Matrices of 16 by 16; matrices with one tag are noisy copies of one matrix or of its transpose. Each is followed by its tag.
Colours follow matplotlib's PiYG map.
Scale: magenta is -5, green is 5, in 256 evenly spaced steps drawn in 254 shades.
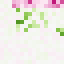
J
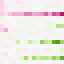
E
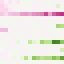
E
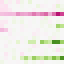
E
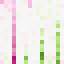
E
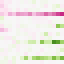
E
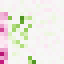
J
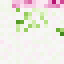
J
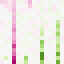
E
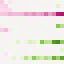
E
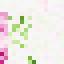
J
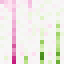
E
